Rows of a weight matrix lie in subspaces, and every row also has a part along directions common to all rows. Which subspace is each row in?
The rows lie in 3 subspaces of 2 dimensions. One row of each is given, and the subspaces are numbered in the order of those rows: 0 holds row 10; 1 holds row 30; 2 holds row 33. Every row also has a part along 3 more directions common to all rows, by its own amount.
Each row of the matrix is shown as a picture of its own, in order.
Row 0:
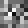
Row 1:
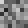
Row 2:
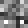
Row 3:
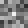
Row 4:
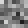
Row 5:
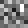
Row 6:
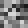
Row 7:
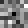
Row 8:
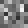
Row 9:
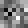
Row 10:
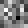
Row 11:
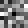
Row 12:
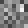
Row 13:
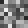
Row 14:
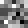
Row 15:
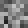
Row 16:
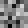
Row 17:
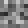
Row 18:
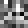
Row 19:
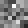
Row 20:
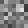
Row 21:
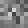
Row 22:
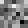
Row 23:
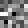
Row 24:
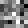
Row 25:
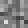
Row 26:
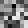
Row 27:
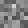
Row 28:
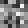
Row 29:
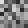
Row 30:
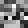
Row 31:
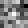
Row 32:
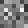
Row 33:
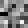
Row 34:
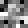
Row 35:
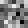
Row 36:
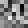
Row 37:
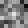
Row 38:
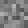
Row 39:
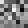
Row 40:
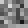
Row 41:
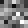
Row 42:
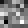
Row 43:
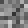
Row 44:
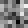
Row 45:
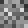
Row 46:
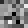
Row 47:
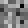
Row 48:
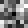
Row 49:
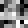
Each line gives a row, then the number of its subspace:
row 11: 2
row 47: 1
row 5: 0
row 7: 2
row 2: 2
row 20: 0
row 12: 0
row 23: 2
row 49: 2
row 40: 1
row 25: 2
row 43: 2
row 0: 0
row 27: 1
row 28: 1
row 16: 1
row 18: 0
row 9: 0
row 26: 1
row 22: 1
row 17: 2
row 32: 0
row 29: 0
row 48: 2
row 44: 2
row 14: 1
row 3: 2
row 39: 0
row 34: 2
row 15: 1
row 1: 0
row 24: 2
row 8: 0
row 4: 1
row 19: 1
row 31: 2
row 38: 1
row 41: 1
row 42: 1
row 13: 0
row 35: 1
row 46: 2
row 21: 0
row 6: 2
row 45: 0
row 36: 0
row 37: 2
